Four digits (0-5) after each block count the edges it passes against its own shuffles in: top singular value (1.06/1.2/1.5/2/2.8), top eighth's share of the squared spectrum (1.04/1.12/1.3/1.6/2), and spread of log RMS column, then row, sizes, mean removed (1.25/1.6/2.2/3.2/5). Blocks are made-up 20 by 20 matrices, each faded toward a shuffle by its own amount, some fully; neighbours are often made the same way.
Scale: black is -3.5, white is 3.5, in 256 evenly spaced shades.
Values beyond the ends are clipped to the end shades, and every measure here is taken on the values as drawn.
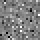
1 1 0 0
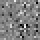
3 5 2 1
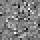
1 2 1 0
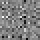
3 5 2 2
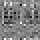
3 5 2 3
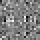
3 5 2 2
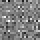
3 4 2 2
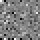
3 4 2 1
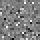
0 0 0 0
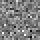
0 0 0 0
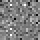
2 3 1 1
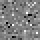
0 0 0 0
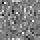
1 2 0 0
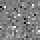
0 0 0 0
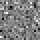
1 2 0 1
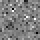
0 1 0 0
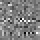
3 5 0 2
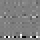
3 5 0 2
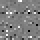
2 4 0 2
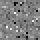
1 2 0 0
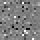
2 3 0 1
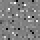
0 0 0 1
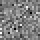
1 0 0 0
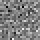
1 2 0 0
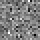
0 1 1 0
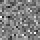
0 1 0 0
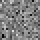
0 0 0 0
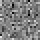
0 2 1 0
